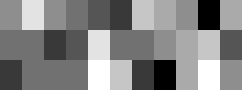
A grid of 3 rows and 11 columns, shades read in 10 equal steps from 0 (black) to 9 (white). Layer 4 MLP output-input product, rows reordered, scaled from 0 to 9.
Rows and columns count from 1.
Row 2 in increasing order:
2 3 3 4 4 4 4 5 6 7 8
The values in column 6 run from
2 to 7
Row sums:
51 50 52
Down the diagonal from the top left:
5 4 4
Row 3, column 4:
4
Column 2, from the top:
8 4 4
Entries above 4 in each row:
7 4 5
